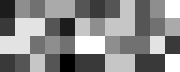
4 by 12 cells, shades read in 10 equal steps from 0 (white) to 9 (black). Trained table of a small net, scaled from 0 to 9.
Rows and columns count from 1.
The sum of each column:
23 12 13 19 25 15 18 14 11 24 17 10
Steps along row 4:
down down up up down same down same up same down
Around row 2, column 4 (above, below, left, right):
3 4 1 8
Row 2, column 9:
2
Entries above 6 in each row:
2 2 1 6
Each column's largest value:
8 6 5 6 9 7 7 6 5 7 7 7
